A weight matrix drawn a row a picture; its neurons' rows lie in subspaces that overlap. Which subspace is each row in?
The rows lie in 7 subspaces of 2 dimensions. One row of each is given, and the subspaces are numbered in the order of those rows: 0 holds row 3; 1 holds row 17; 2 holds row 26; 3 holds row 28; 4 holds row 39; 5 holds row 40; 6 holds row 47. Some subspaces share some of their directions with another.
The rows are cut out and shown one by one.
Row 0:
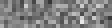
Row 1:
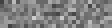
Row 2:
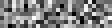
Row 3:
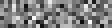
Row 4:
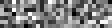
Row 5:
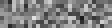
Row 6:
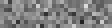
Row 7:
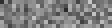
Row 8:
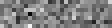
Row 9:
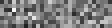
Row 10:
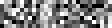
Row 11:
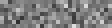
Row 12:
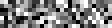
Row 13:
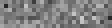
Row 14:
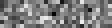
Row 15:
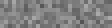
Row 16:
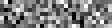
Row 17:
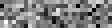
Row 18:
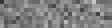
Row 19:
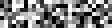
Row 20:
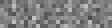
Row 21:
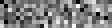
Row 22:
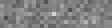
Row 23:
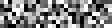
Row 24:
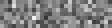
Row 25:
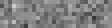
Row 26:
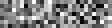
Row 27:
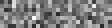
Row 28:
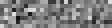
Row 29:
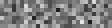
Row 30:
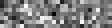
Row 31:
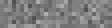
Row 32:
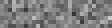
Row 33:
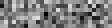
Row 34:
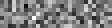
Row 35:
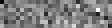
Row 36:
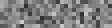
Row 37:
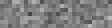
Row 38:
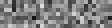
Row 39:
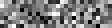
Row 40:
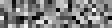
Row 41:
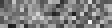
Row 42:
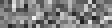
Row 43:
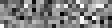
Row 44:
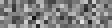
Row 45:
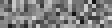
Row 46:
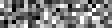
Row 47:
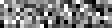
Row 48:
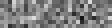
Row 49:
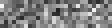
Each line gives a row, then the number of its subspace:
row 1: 4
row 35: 6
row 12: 5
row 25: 1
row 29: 0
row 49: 1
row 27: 2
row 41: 4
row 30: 4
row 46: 1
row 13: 2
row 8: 3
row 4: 3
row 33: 1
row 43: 2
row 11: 5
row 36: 4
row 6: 5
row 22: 3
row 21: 6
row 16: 5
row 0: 2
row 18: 6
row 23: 5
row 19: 1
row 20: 2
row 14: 4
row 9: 3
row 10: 2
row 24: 2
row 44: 0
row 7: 6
